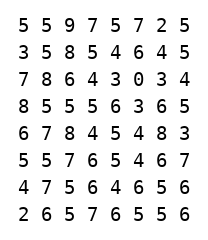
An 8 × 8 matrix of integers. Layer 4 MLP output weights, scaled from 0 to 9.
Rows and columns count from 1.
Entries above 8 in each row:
1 0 0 0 0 0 0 0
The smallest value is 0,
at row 3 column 6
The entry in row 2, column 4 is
5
